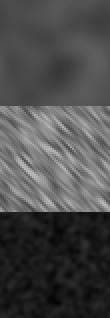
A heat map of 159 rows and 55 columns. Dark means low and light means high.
The table splits into 3 rows of 1 panel. Panel 1,1: low, smooth, faint in contrast. Panel 2,1: middling, slanting down to the right. Panel 3,1: very low, blotchy, faint in contrast.
